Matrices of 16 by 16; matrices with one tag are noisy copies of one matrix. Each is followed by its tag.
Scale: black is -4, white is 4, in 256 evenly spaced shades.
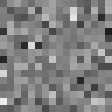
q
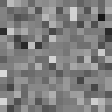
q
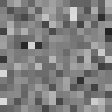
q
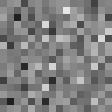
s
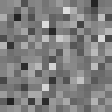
s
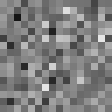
s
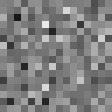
s
